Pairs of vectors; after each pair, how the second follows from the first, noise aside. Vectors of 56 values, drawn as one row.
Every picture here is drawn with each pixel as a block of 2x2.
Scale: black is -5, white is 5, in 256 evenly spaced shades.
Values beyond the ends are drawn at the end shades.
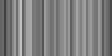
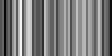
scaled up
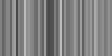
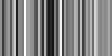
scaled up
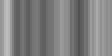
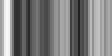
scaled up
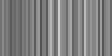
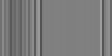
partly zeroed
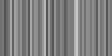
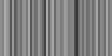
negated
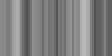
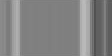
partly zeroed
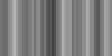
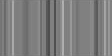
partly zeroed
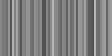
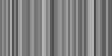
negated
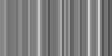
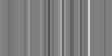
partly zeroed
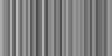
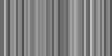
wrapped around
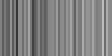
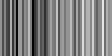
scaled up
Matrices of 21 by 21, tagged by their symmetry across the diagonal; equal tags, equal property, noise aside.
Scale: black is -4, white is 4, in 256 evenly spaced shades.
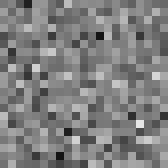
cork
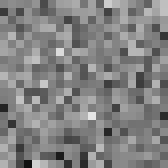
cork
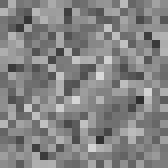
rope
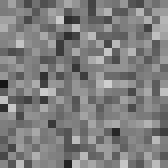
cork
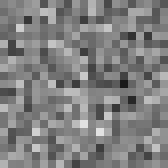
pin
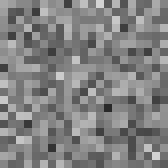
rope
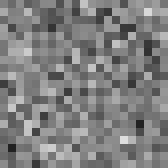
pin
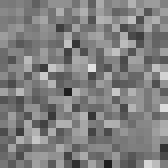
pin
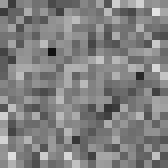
rope
